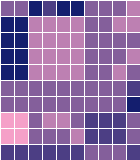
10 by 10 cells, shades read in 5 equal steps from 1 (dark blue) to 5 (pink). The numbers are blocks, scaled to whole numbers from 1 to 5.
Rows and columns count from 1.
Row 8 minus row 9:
0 0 0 1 1 -1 0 0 0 0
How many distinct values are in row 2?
3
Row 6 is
3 3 3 3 3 3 3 3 3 2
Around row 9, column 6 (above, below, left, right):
3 2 3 2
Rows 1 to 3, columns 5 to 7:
1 1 3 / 4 4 3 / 4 4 3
